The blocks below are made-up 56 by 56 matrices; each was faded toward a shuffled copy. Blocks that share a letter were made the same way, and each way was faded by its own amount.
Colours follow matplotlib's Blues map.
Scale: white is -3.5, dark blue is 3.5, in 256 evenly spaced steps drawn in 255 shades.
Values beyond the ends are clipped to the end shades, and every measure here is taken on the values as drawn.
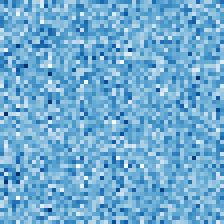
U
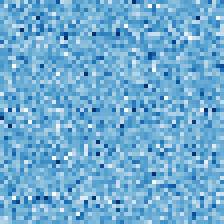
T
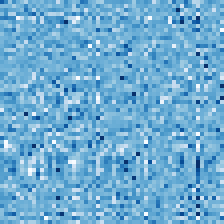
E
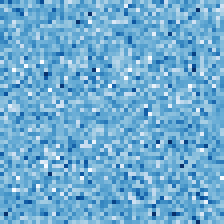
T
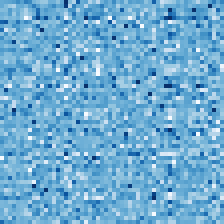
E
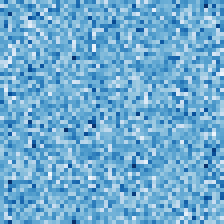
U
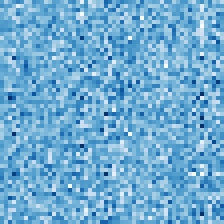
U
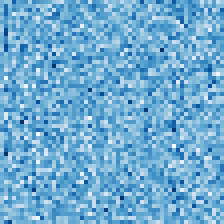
U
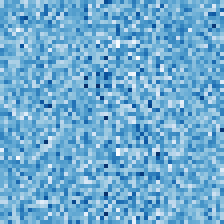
U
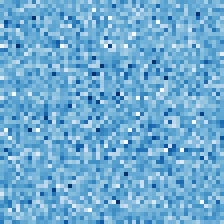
T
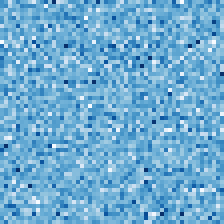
T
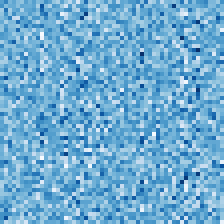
U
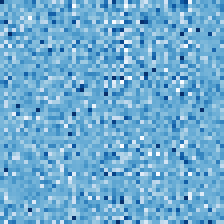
E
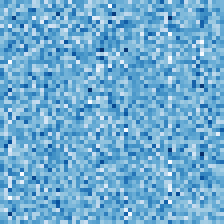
U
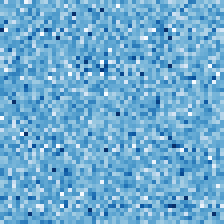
T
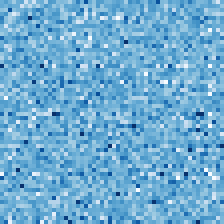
T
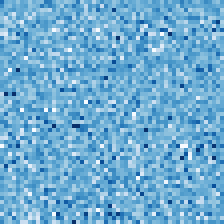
T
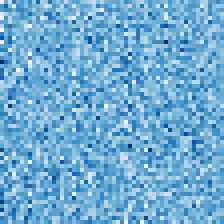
U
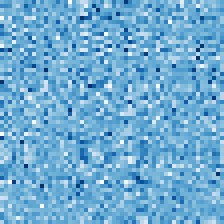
E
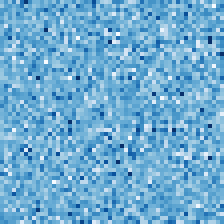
T
